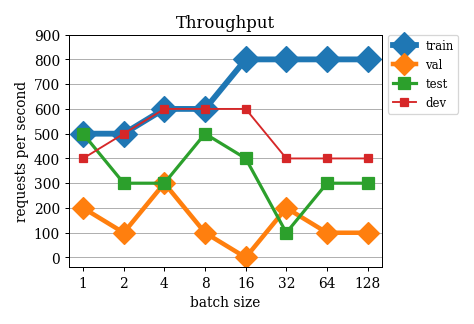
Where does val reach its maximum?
4
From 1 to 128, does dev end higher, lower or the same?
the same
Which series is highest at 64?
train
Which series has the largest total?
train
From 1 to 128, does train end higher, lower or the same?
higher
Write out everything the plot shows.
Title: Throughput
x-axis: batch size, ticks 1 2 4 8 16 32 64 128
y-axis: requests per second, ticks 0 100 200 300 400 500 600 700 800 900
Legend: train, val, test, dev
Values:
train: 500 500 600 600 800 800 800 800
val: 200 100 300 100 0 200 100 100
test: 500 300 300 500 400 100 300 300
dev: 400 500 600 600 600 400 400 400
